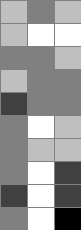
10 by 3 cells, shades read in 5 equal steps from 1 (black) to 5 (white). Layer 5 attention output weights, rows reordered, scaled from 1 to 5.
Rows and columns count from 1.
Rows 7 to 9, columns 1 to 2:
3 4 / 3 5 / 2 5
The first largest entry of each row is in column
1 2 3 1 2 2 2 2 2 2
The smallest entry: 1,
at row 10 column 3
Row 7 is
3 4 4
